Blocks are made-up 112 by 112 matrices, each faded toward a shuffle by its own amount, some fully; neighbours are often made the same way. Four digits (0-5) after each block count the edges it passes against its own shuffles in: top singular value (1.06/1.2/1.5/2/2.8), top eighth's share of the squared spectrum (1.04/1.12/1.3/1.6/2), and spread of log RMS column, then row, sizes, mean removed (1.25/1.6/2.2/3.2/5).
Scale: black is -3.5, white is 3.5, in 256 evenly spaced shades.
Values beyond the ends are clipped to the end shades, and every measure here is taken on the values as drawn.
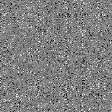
4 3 2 1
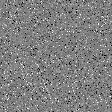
2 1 0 0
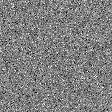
0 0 0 0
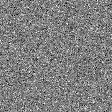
0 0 0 0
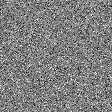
0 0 0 0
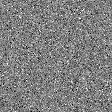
0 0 0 0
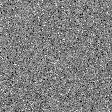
0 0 0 0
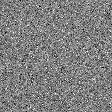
0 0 0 0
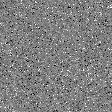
0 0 0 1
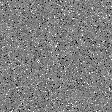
0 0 0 0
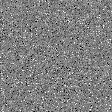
1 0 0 1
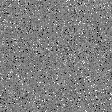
3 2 0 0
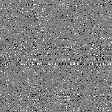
4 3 1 3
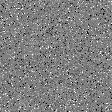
0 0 0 0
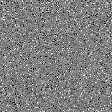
4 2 1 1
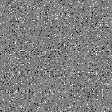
4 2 1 1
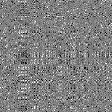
5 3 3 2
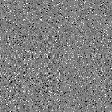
4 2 1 1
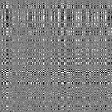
5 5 4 4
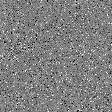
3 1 0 0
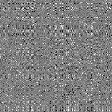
5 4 3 3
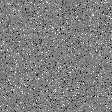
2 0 0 0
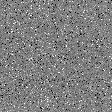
2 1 0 0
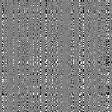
5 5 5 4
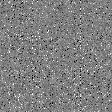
3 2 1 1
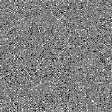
4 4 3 2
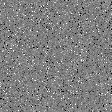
2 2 1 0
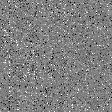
2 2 1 0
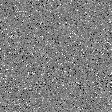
0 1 0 1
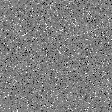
2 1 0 0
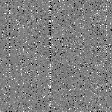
4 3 3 1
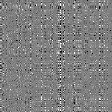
5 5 4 2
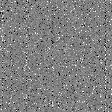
3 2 2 0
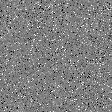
2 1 0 0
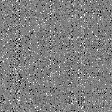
4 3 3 1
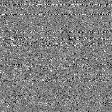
3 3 0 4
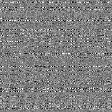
4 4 1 4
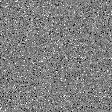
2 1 0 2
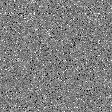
2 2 0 1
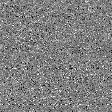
2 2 0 2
